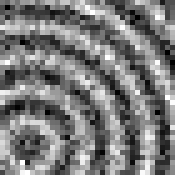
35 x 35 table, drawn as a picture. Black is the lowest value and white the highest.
Average level on the scale: 50%. Rings: centred on the bottom left. Mirror symmetry: none. Ninth with the highest average: bottom left.
